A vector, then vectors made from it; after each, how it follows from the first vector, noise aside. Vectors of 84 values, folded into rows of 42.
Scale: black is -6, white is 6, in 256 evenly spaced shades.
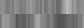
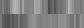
wrapped around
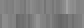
shrunk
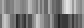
scaled up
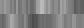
wrapped around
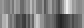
scaled up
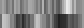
scaled up
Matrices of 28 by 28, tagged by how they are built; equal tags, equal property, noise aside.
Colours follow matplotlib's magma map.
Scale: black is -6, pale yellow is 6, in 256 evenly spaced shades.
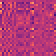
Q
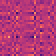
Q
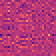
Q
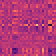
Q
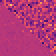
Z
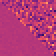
Z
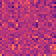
Q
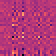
Q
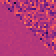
Z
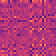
Q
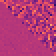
Z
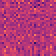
Q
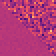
Z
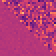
Z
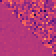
Z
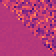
Z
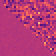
Z
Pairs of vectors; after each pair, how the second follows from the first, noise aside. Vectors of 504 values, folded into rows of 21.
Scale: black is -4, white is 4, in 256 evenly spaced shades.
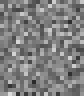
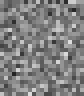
reversed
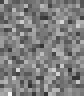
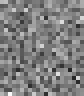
sign-scrambled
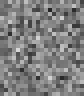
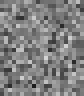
reversed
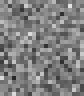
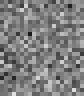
sign-scrambled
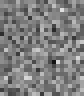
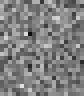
reversed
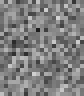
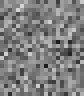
reversed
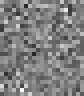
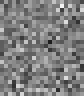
reversed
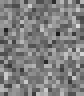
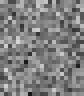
reversed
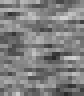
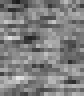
reversed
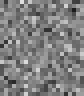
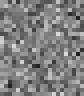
reversed
